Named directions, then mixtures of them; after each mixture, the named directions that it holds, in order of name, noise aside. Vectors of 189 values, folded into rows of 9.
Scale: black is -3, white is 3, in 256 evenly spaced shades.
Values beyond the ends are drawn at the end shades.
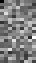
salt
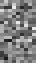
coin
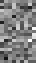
coin, salt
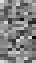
coin, salt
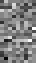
coin, salt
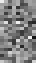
coin, salt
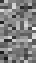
coin, salt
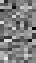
coin, salt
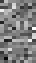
coin, salt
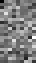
salt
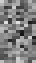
coin, salt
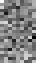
salt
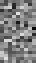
coin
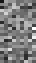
coin, salt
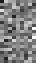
coin, salt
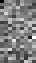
salt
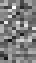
coin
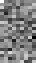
salt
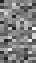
coin, salt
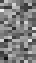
coin, salt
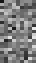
coin, salt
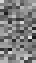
salt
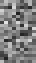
coin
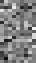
coin, salt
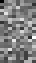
salt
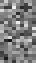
coin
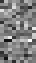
coin, salt
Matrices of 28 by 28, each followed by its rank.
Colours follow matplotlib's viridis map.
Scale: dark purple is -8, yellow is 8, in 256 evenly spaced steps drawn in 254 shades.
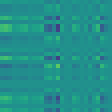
one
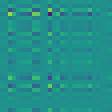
one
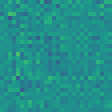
five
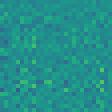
five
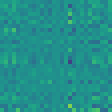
three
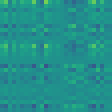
two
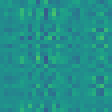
three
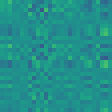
three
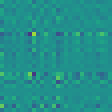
two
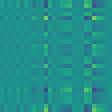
one
